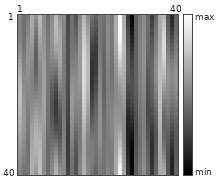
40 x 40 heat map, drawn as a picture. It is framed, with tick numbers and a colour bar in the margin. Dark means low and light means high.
The bottom right is the ninth with the lowest average. The values follow a bell shape. Streaks run downward.
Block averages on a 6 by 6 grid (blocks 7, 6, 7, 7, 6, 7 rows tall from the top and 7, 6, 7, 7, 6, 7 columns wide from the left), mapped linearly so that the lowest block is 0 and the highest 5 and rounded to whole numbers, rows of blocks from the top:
4 4 3 5 1 3 / 4 3 3 5 2 4 / 4 2 4 4 2 4 / 5 1 4 4 1 3 / 5 1 3 4 0 1 / 5 3 3 5 0 1
